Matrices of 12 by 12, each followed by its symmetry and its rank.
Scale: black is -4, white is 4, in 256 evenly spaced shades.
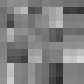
antisymmetric, rank two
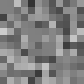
antisymmetric, full rank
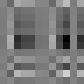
neither, rank one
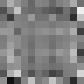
antisymmetric, rank two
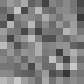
antisymmetric, full rank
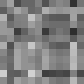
antisymmetric, rank two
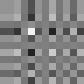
symmetric, rank one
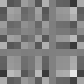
symmetric, rank one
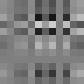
neither, rank one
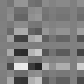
neither, rank one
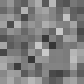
antisymmetric, full rank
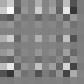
symmetric, rank one
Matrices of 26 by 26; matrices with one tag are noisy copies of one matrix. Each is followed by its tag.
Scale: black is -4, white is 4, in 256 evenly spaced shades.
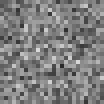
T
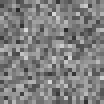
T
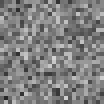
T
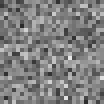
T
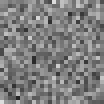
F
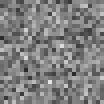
T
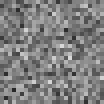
T
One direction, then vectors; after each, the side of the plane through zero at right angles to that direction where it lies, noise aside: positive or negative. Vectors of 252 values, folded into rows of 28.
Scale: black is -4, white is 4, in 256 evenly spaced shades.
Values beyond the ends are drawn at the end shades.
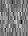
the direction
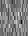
positive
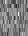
positive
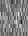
positive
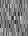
negative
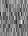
negative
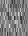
positive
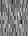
positive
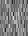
positive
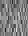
positive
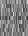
negative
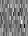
negative
